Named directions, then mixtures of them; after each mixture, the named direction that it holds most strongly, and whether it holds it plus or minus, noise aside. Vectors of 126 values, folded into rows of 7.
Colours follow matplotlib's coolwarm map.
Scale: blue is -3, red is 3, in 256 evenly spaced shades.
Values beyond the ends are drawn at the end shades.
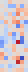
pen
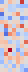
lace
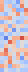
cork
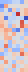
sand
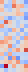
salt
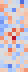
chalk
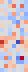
pen, minus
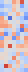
chalk, minus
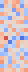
cork, minus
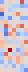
lace, plus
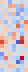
pen, minus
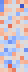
cork, minus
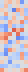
cork, minus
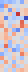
sand, plus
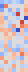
sand, plus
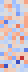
salt, minus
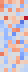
sand, minus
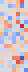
pen, plus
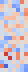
salt, minus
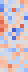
chalk, minus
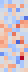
pen, minus
